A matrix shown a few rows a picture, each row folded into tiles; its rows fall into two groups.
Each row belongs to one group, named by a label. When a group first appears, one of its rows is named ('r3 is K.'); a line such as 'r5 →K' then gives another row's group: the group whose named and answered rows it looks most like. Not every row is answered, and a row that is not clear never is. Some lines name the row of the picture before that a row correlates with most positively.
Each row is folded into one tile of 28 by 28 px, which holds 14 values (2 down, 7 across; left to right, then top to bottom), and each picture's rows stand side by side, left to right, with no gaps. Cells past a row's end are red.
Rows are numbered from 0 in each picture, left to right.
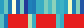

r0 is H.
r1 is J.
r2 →H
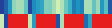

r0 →J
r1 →J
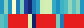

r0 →H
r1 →J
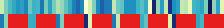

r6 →J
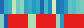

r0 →J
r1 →J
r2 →J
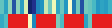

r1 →J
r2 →H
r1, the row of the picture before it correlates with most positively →2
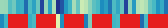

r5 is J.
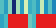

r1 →H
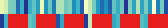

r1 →H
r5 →H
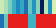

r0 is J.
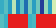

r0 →H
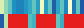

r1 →H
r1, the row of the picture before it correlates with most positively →0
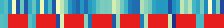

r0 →H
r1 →H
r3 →J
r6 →J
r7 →H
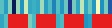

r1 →H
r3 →H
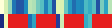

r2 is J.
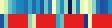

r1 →J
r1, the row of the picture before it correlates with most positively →3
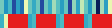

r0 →J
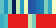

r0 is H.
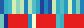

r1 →J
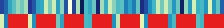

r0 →J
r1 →J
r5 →J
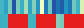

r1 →H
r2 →J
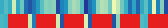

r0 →H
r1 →J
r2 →J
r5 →H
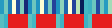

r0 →H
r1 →H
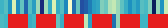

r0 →H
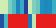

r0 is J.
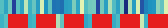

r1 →H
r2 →J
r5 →J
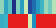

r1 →J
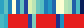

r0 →H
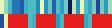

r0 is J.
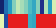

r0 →J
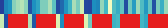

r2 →J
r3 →J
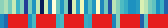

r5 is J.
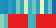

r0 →J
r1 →H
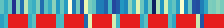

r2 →H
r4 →J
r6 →H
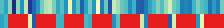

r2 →H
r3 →H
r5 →J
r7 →J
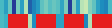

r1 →J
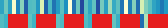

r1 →H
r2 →H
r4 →H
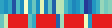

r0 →J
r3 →J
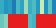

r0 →J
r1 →H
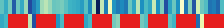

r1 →J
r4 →J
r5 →H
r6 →H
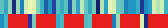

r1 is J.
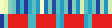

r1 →H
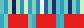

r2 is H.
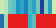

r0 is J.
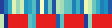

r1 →H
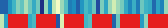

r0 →J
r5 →J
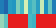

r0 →J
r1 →H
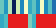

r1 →H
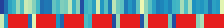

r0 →J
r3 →H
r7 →J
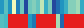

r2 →J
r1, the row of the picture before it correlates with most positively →2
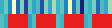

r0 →H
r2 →H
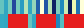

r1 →H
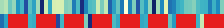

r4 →H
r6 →J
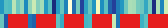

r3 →H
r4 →J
